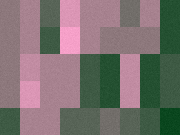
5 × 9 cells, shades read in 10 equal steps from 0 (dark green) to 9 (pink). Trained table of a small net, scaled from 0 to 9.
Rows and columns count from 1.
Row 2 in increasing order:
1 2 5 5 5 5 6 6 9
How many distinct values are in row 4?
6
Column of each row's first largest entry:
4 4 2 2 2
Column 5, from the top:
6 6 2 2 3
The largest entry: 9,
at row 2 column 4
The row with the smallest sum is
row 5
